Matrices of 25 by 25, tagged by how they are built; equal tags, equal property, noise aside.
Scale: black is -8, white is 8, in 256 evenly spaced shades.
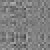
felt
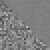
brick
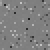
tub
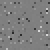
tub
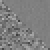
brick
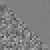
brick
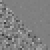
brick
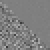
brick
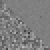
brick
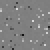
tub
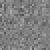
felt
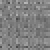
felt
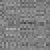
felt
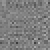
felt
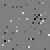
tub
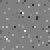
tub
